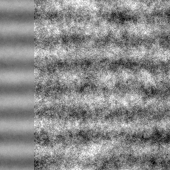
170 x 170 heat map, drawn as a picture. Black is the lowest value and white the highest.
Ninth with the highest average: top middle. Ninth with the lowest average: bottom right. Stripes: horizontal, repeating 7 times. Seam: vertical, 20% of the way across, the left part calmer.
